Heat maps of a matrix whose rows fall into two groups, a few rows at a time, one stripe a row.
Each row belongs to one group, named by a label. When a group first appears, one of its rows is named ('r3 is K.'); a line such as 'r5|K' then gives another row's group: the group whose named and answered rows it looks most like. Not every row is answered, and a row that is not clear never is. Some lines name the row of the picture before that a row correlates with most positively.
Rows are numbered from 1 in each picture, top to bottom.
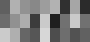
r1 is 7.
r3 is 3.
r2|3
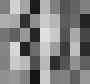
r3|7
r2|7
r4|7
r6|3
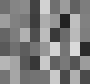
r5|3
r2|7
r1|3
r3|3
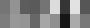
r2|7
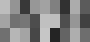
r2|7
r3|3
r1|7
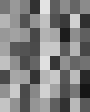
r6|7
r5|3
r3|7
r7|7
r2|7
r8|7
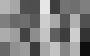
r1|3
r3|7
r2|7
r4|7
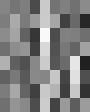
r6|7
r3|3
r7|7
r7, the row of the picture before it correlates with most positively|2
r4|3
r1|3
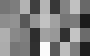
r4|3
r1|3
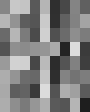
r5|3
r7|3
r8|7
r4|7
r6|3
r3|3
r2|3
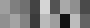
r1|3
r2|7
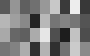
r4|3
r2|3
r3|7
